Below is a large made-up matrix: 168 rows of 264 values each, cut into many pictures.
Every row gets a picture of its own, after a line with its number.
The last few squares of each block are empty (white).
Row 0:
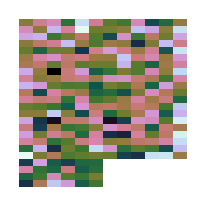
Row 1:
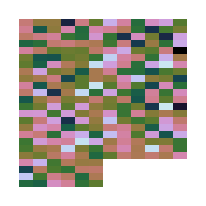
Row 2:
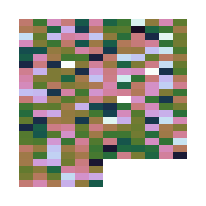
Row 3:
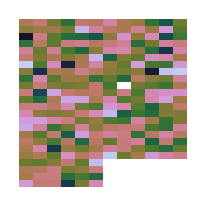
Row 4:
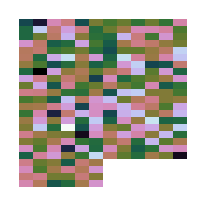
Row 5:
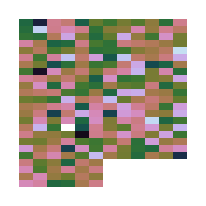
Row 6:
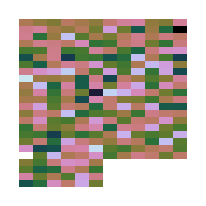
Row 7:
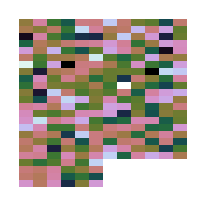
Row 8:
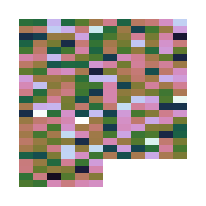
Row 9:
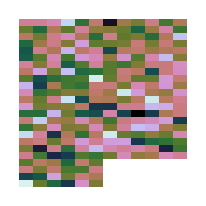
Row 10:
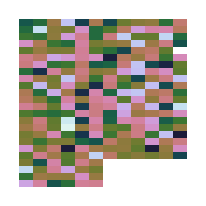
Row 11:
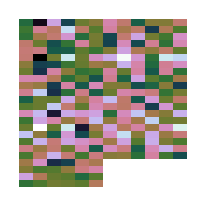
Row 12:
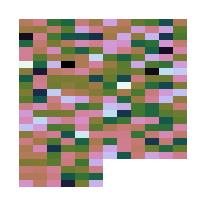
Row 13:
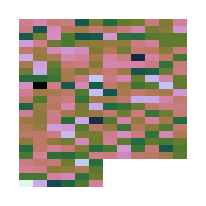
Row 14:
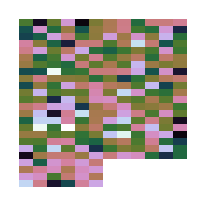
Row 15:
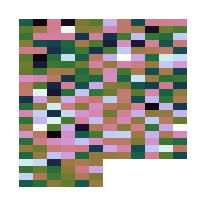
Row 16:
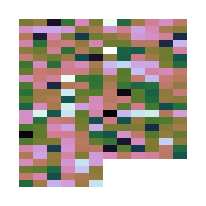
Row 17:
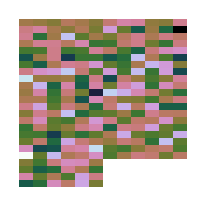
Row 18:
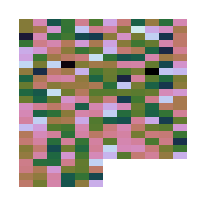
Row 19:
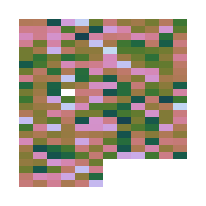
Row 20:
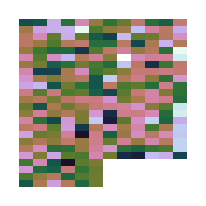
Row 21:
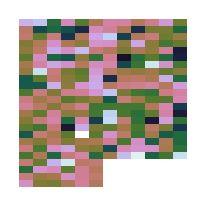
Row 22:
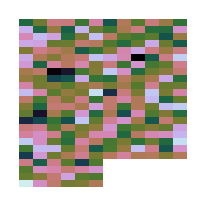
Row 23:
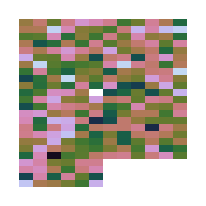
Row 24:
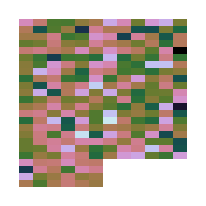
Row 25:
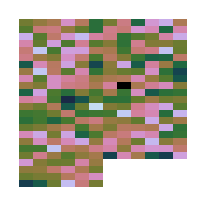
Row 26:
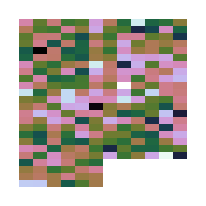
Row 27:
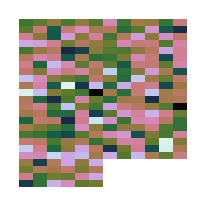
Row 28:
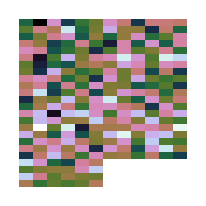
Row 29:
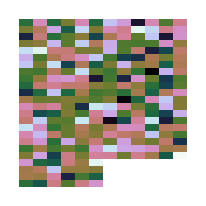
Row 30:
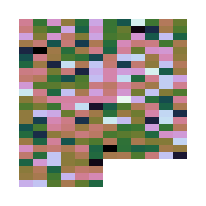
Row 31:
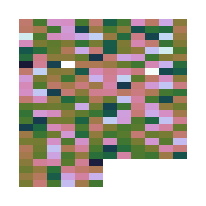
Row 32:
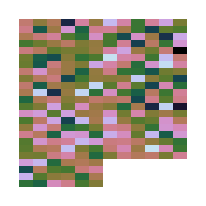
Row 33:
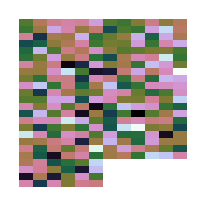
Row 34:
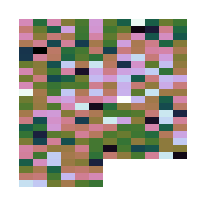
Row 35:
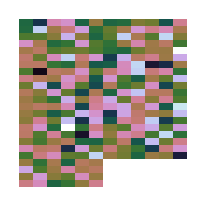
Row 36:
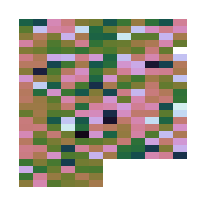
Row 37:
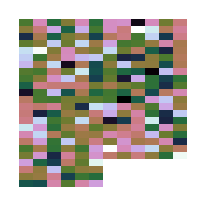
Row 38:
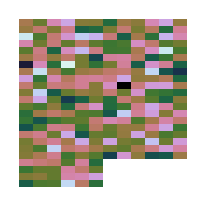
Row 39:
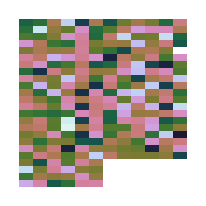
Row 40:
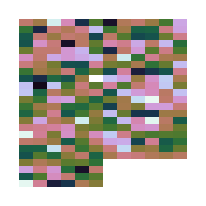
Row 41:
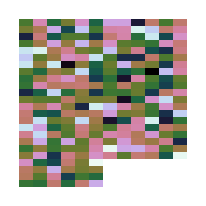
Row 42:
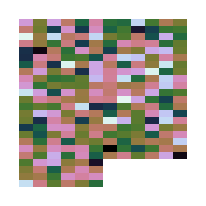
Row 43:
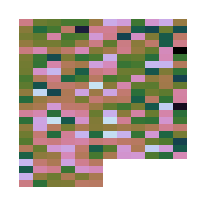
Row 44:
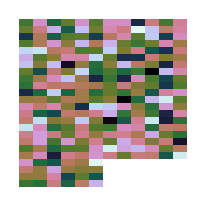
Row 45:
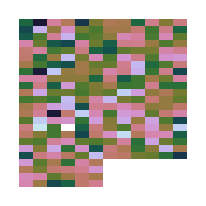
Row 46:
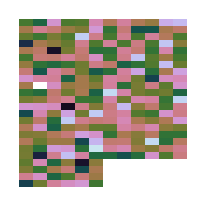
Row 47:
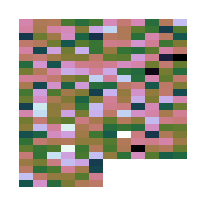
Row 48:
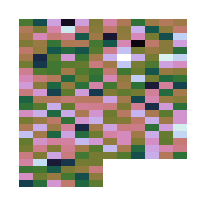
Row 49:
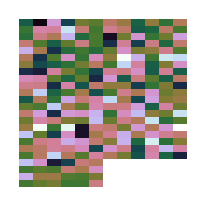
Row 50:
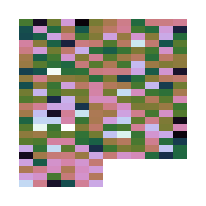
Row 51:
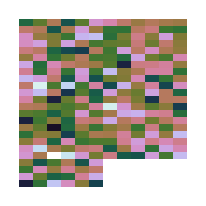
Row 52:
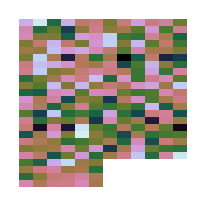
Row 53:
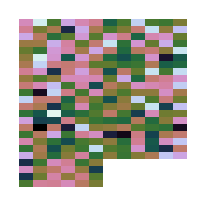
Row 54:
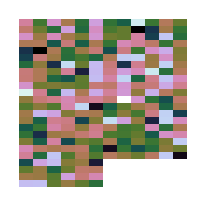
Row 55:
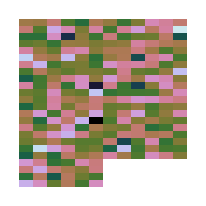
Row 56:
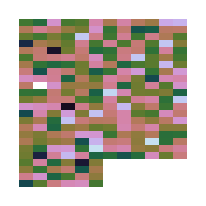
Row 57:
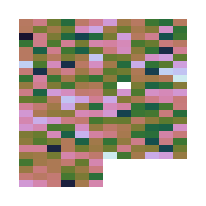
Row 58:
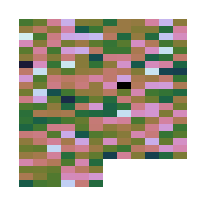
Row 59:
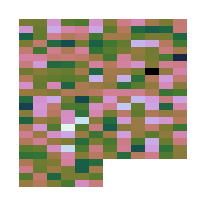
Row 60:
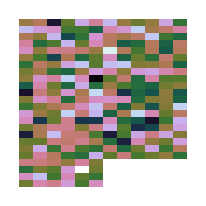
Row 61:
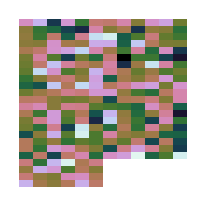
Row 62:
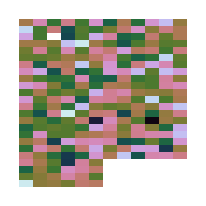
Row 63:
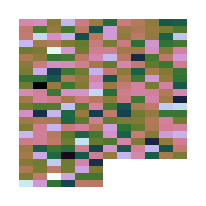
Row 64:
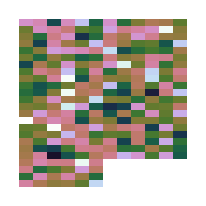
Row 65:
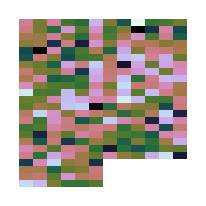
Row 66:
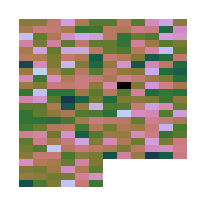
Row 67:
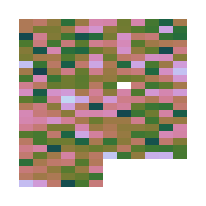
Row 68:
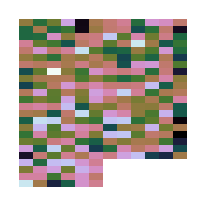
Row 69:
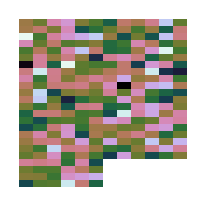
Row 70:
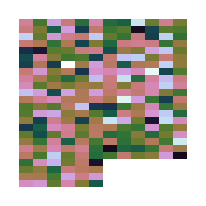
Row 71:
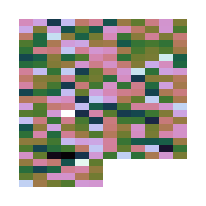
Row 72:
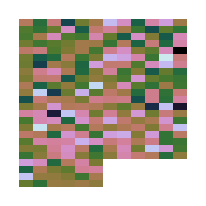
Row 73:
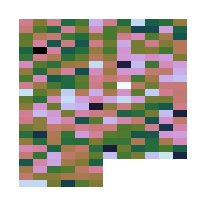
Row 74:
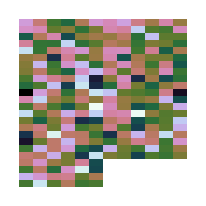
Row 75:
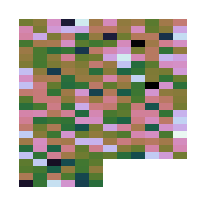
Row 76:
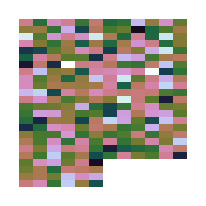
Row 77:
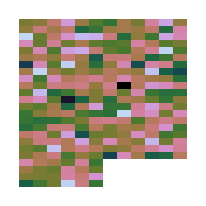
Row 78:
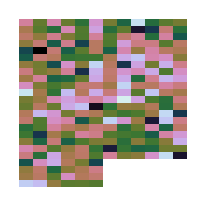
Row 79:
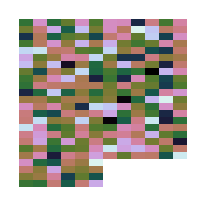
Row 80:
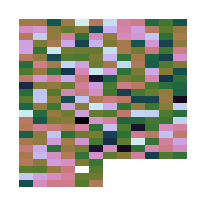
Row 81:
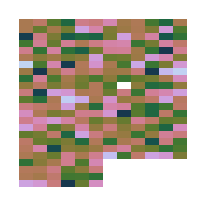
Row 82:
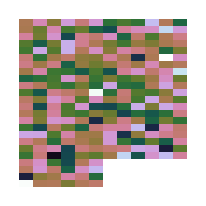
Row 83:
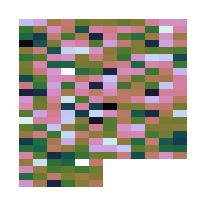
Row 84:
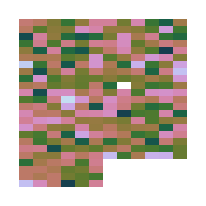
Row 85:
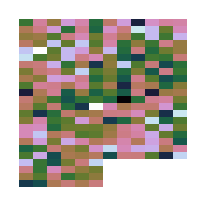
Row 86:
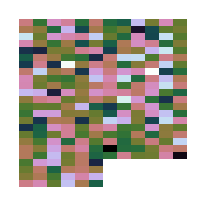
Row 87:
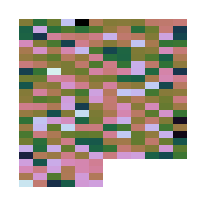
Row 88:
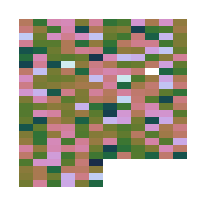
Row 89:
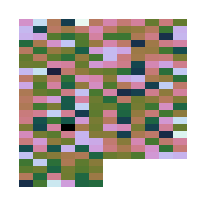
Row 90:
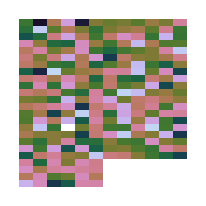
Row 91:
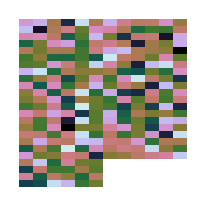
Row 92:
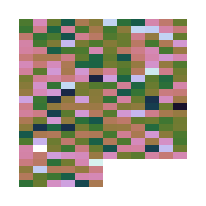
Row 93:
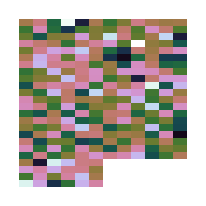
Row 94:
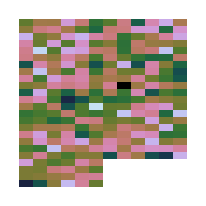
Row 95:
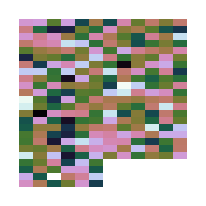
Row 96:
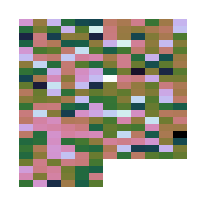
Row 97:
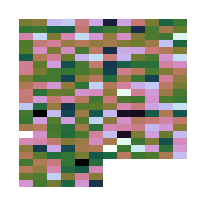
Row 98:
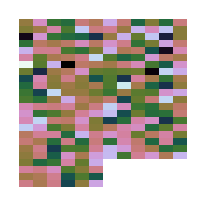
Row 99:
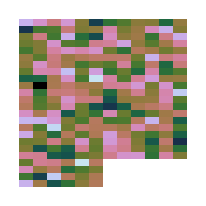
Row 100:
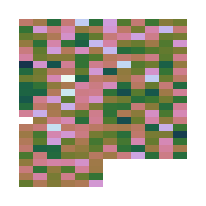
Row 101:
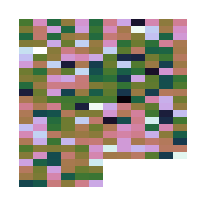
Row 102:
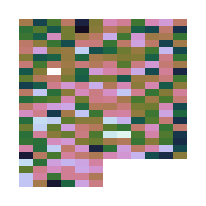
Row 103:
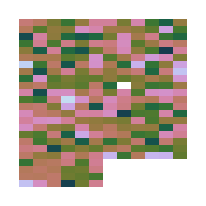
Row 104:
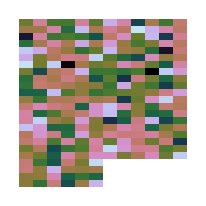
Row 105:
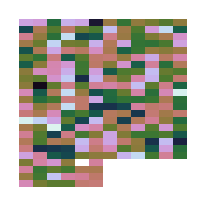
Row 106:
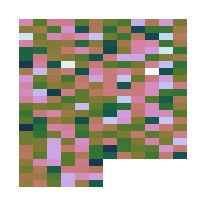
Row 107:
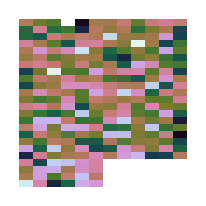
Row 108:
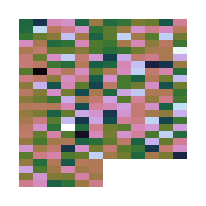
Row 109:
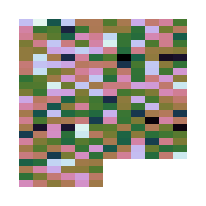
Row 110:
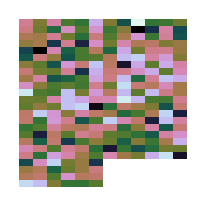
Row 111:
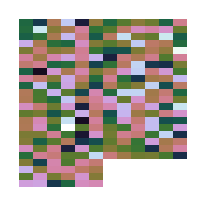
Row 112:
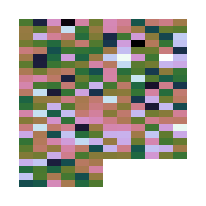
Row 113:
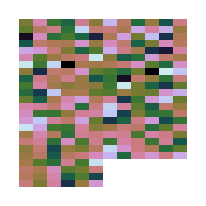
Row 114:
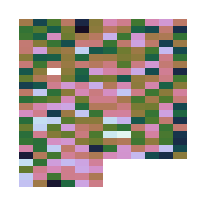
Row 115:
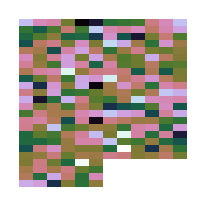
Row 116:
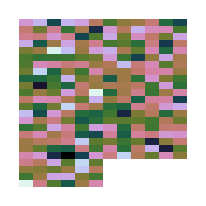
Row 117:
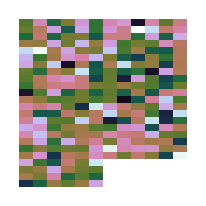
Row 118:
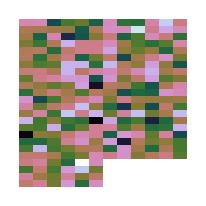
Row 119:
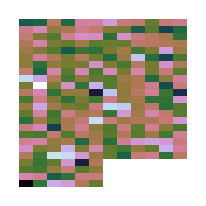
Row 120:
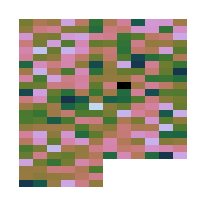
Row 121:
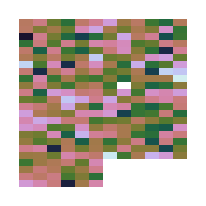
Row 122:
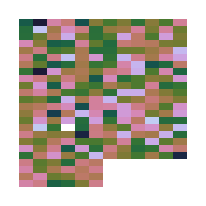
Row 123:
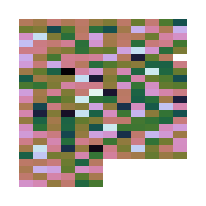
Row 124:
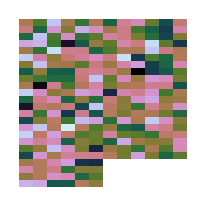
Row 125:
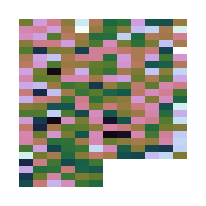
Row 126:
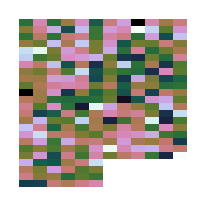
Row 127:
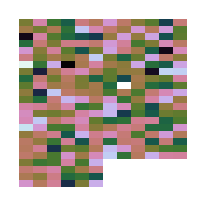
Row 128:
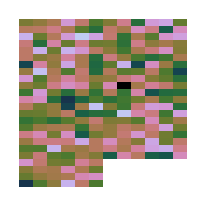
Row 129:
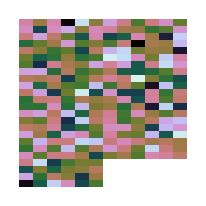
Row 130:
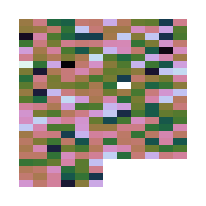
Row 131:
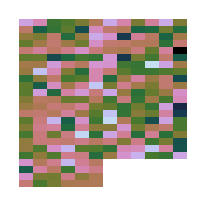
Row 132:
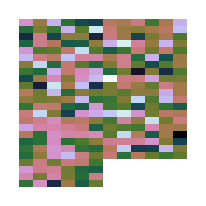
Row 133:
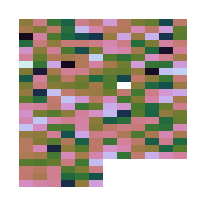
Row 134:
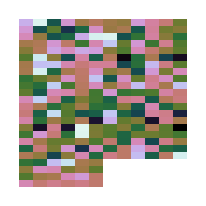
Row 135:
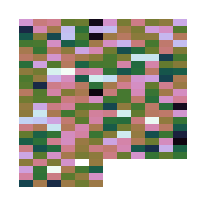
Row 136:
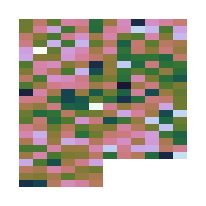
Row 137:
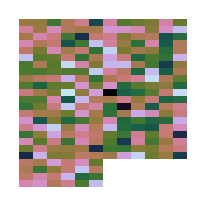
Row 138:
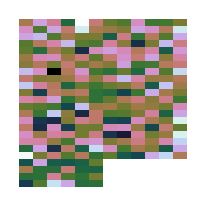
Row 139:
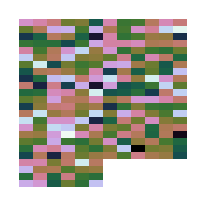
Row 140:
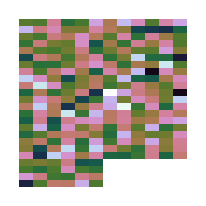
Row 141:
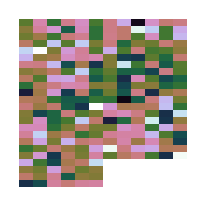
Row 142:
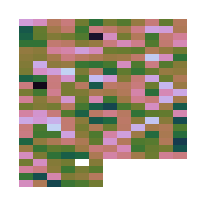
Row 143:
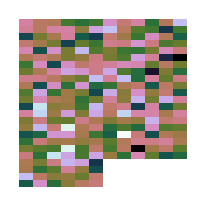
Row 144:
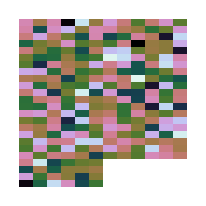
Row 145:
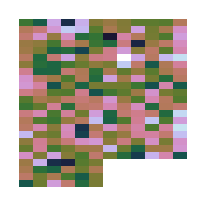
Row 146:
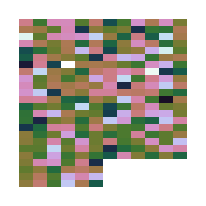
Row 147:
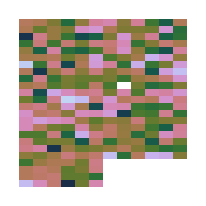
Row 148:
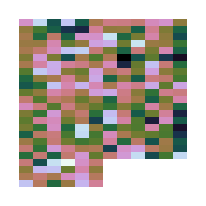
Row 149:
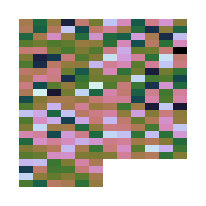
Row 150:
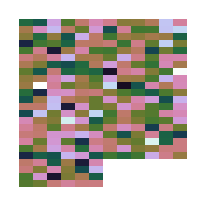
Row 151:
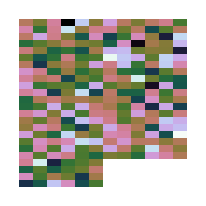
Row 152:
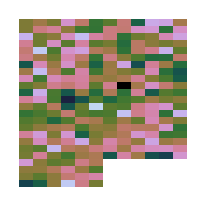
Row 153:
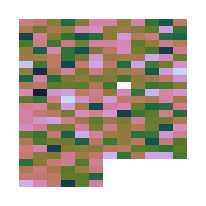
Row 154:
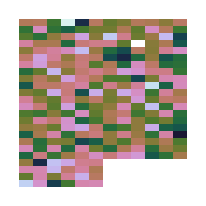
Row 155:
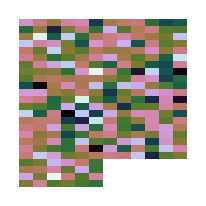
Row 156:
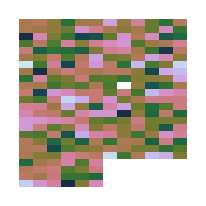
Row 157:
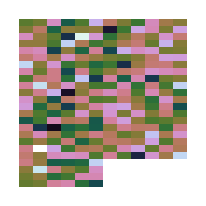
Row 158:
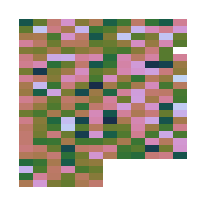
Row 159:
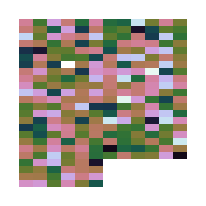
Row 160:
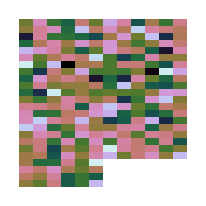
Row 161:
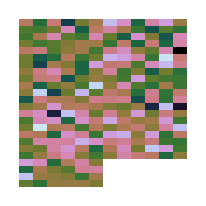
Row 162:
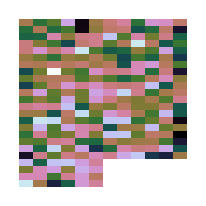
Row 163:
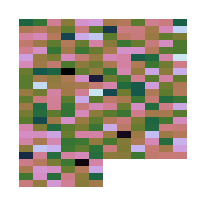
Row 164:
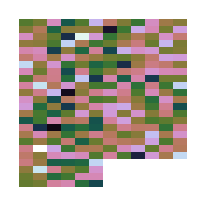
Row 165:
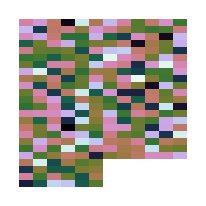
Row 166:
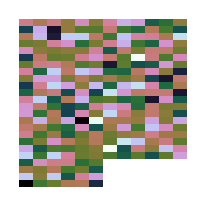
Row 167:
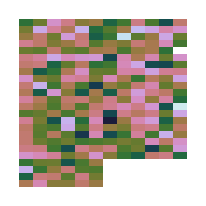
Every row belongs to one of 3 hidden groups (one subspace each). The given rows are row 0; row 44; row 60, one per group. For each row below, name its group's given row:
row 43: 0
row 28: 0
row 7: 44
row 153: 44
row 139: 60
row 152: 44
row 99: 60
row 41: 44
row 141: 44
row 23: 60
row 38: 44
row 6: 60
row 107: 0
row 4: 0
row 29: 44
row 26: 44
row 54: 44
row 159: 44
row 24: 0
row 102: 0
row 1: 0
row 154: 0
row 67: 44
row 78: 44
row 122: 0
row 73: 44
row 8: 60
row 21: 0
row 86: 44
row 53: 0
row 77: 44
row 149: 0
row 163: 60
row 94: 44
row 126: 44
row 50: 0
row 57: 44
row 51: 60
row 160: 44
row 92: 60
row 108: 0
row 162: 0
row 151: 0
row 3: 44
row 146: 44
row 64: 60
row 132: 60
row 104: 44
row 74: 60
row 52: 0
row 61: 0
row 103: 44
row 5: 0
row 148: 0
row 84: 44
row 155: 60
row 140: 60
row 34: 44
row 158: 0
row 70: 44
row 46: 60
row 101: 44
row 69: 44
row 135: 60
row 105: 60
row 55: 60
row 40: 60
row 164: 60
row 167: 0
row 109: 0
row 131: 0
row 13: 60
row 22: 60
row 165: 0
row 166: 60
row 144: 0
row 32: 0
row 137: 60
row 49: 0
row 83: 60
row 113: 44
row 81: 44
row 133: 44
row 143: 60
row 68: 0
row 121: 44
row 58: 44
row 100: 60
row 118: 60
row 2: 44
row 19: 60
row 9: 60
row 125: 0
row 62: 60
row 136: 44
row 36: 0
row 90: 0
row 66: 44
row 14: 0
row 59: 60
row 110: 44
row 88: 44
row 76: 44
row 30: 44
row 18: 44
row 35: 0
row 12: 44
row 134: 0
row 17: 60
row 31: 44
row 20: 0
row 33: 60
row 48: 0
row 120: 44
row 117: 44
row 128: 44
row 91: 0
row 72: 0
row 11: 0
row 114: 0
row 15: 0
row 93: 0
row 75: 0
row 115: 60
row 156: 44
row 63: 60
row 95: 60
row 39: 0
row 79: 44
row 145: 0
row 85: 44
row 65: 44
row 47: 60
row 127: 44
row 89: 0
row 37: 44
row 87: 0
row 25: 44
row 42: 44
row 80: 60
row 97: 60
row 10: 0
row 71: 60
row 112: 0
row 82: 60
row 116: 60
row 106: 44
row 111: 0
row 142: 60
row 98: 44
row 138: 0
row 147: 44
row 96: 60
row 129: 0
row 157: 60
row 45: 0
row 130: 44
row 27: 60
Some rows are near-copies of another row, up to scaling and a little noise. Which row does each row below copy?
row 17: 6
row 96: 132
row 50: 14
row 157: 164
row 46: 56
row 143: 47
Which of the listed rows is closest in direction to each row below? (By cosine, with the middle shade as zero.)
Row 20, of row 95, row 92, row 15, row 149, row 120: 15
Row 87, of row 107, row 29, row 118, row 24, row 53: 107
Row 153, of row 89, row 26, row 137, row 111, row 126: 26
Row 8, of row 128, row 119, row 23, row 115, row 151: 119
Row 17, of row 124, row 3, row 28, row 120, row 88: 88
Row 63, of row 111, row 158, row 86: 86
